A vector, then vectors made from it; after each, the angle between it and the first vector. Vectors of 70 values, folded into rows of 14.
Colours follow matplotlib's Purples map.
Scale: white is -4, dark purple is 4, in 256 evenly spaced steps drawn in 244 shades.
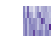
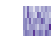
nearly parallel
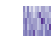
nearly parallel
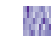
partly aligned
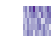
nearly opposite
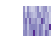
nearly parallel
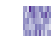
partly opposed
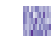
partly aligned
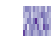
orthogonal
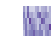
nearly parallel
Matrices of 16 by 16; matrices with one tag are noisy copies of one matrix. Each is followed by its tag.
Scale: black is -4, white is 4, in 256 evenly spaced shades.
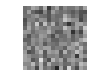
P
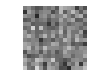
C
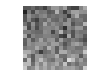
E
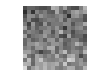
E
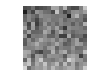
E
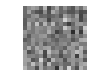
P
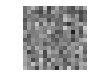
P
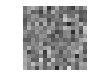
P
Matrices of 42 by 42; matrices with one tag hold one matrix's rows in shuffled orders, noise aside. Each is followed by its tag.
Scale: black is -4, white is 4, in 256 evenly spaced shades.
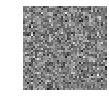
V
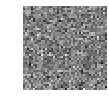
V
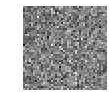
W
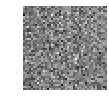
W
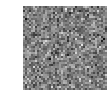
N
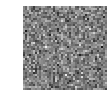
N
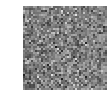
W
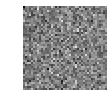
W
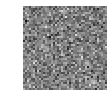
N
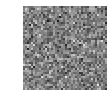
V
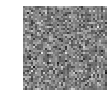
V
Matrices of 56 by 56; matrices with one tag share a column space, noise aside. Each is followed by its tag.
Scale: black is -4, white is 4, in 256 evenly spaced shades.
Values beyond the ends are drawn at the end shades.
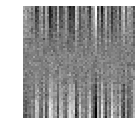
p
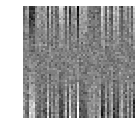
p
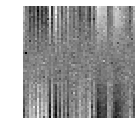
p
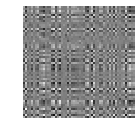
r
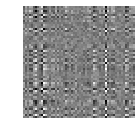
r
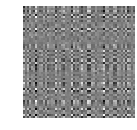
r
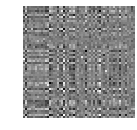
r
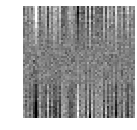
p
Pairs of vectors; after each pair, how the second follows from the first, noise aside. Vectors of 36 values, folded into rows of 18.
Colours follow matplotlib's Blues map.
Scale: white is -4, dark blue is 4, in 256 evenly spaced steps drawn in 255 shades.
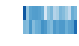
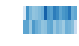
negated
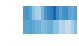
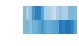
negated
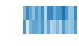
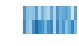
reversed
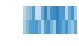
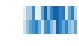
scaled up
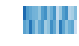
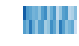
copied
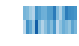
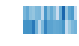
reversed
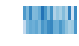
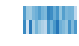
reversed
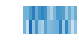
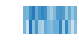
copied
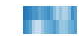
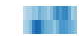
negated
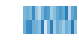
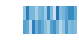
reversed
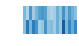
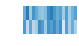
negated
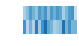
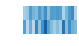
copied
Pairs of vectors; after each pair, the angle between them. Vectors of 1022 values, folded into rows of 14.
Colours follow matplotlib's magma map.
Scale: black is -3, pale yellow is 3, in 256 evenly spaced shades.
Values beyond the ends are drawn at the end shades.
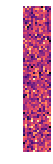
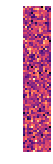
nearly parallel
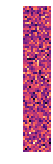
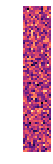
partly opposed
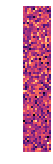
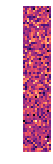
nearly parallel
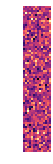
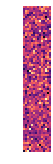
orthogonal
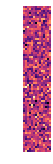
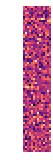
partly aligned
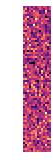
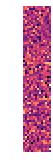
orthogonal
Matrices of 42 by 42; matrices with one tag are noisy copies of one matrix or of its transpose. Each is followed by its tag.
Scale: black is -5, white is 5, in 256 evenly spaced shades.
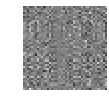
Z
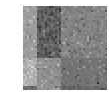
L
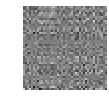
Z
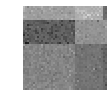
L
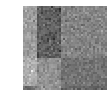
L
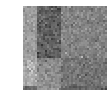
L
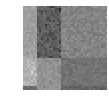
L
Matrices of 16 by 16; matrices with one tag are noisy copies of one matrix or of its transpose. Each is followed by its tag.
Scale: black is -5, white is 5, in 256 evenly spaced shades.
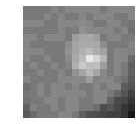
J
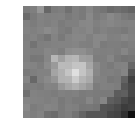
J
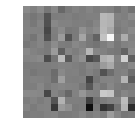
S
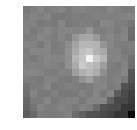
J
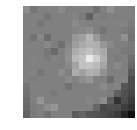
J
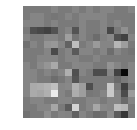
S
